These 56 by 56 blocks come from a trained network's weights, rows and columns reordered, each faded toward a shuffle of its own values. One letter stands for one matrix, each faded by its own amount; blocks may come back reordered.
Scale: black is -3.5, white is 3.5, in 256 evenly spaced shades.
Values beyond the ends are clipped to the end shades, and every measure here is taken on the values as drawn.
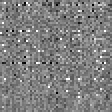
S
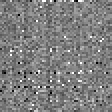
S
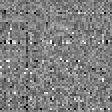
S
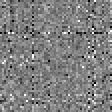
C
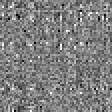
S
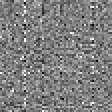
C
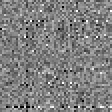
S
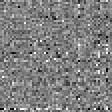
C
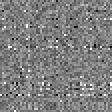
S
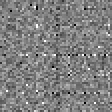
S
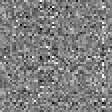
C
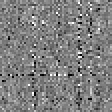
C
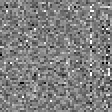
C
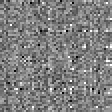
S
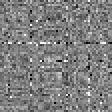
C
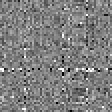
C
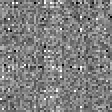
S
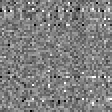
S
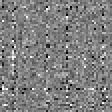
C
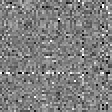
C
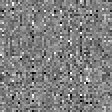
C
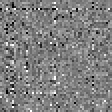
C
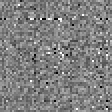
S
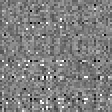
S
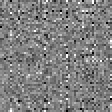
C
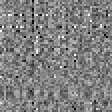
S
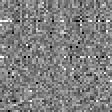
S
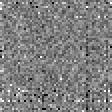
S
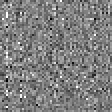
C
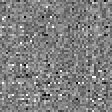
S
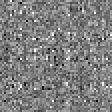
S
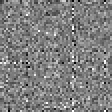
C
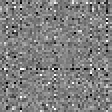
C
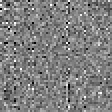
C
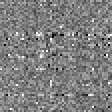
S
